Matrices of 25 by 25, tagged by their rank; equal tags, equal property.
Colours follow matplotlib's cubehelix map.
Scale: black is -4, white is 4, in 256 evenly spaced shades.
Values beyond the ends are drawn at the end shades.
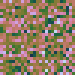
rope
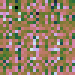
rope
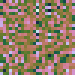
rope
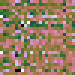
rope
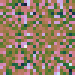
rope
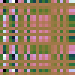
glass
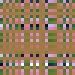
glass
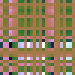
glass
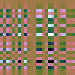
glass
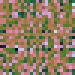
rope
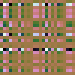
glass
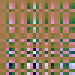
glass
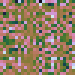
rope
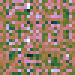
rope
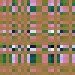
glass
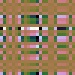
glass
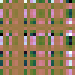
glass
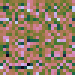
rope
